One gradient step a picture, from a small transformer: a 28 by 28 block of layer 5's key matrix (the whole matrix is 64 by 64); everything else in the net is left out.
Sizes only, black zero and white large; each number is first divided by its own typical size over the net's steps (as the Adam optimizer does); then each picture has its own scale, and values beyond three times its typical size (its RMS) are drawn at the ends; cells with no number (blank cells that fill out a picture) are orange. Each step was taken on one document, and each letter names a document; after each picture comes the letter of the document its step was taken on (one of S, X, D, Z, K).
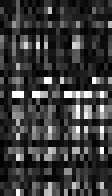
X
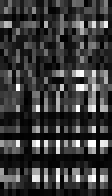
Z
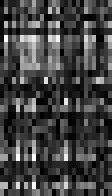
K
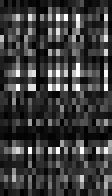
Z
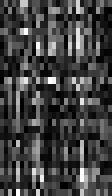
K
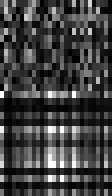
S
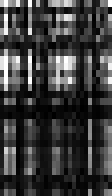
S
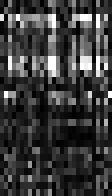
S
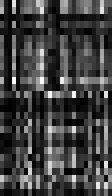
S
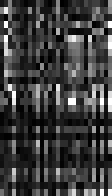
Z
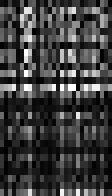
Z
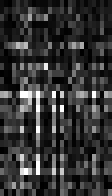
X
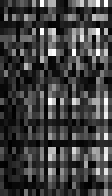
S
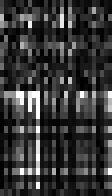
X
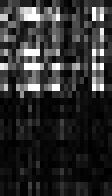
X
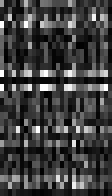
Z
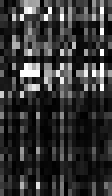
X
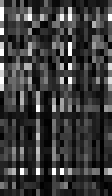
X
